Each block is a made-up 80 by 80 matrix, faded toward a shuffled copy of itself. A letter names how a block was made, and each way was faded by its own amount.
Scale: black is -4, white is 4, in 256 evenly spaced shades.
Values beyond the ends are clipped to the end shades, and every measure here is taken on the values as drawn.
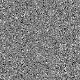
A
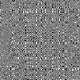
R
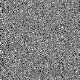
A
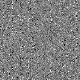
A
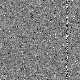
A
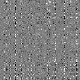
R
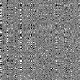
R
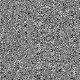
A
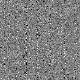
A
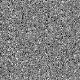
A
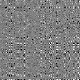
R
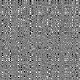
R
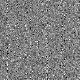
A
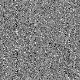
A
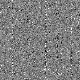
A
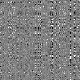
R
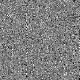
A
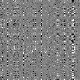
R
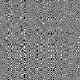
R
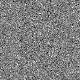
A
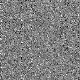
A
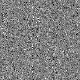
A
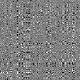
R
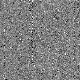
A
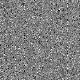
A
